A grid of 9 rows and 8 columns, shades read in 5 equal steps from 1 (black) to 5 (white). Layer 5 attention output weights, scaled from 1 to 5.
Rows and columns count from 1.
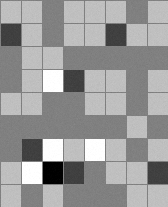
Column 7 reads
3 4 3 3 3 4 3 4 4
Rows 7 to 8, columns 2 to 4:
2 5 4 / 5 1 2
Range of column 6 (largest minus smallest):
2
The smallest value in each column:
2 2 1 2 3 2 3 2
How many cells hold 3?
28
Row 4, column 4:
2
